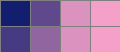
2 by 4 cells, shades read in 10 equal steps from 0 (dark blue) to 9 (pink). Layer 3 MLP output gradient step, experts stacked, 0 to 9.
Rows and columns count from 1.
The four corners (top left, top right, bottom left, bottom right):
0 9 2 9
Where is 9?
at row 1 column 4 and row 2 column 4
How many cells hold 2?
1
